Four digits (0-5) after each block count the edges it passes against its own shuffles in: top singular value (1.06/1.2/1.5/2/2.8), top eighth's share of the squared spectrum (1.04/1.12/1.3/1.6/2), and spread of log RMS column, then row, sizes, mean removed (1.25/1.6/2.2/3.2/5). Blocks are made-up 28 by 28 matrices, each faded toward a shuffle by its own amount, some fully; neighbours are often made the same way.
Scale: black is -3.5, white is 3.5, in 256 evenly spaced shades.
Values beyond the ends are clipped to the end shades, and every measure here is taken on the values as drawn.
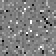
1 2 0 0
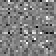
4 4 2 2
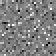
0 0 0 0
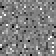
2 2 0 0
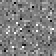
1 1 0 0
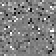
1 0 0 0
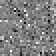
0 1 0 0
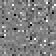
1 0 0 0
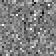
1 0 0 0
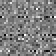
2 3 0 2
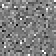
0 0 0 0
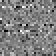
2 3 0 2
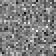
2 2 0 0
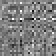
4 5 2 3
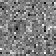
3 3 1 1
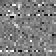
2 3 0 2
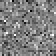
0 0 0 1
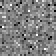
1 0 0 0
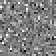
0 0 0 0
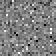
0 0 0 0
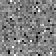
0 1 0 0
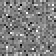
0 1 0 0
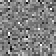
3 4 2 1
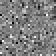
1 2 1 0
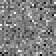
1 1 0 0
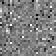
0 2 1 0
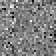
1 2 2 0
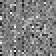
1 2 2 0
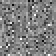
0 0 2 0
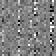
2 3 3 0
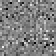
2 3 0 1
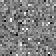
1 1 0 0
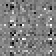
3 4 2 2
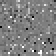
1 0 0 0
